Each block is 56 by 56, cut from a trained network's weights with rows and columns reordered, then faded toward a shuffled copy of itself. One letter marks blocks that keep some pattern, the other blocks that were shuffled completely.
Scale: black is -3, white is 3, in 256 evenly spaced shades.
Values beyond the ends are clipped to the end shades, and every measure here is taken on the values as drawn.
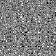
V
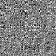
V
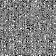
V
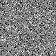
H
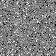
H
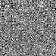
V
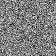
H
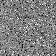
H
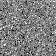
H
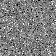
H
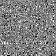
V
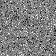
H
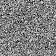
H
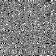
V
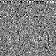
V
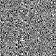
V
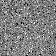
H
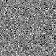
V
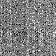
V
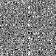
V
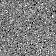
H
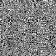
V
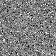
H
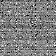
V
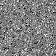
H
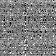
V
